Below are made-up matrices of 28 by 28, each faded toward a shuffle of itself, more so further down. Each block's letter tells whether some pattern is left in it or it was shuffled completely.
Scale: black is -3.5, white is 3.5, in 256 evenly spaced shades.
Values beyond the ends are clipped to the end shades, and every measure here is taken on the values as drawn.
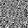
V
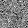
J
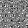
V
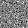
J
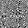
V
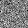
J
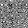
V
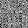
V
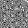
V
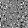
V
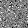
J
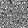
V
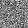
J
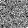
V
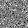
J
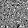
V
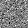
J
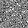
J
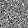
J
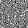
V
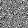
J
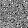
J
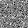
J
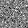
J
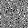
V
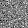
J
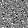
J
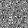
V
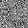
V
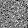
J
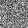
J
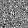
J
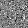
V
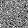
V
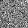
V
